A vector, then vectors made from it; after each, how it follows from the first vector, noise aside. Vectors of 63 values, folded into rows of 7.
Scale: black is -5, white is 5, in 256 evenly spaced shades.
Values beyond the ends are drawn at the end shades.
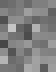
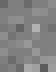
partly zeroed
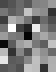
scaled up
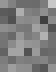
wrapped around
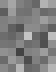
wrapped around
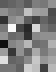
scaled up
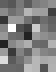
scaled up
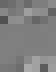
partly zeroed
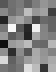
scaled up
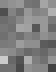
wrapped around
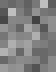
wrapped around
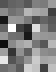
scaled up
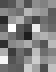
scaled up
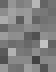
wrapped around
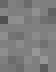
partly zeroed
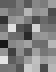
scaled up
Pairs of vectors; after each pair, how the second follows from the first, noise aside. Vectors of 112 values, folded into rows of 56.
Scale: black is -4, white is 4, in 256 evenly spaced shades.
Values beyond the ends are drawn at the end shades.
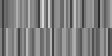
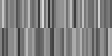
sign-scrambled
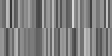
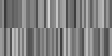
shuffled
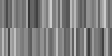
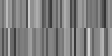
negated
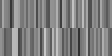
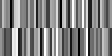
scaled up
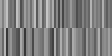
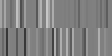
partly zeroed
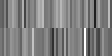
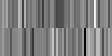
negated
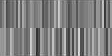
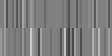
partly zeroed
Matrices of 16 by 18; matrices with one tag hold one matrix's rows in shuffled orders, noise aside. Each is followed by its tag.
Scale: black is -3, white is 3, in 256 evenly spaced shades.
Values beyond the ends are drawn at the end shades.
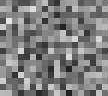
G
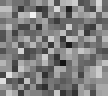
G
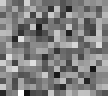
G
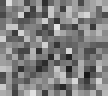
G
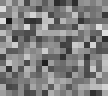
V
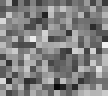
V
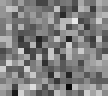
G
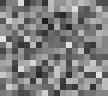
G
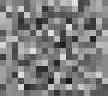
G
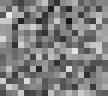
G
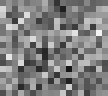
G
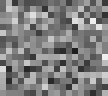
V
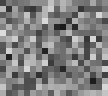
V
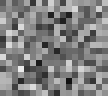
G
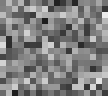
V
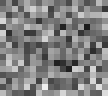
V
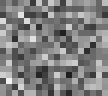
G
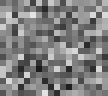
G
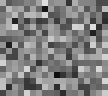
V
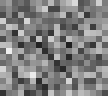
G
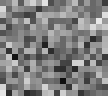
V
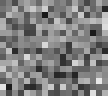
V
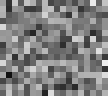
V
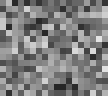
V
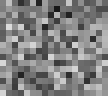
G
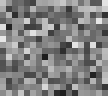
V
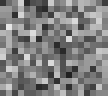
G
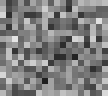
V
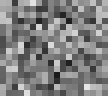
G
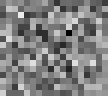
G
